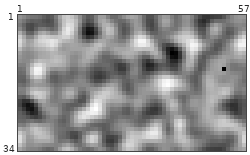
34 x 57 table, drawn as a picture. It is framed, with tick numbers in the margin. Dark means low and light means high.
Histogram: bell-shaped. Grain: blotchy. Mirror symmetry: none. Slope: none. Lone odd cells: 1, lower than its neighbours.
